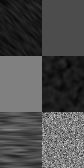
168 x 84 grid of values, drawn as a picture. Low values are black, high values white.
It is made of 3 by 2 panels. Panel 1,1: very low, slanting down to the right, faint in contrast. Panel 1,2: low, flat. Panel 2,1: middling, flat. Panel 2,2: very low, blotchy, faint in contrast. Panel 3,1: low, streaked across. Panel 3,2: middling, fine-grained, strong in contrast.
